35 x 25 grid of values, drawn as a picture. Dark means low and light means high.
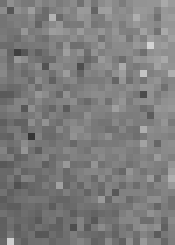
Ninth with the lowest average: bottom left. Mirror symmetry: none. Grain: fine. Slope: up to the top right. Ninth with the highest average: top right. Stripes: none.
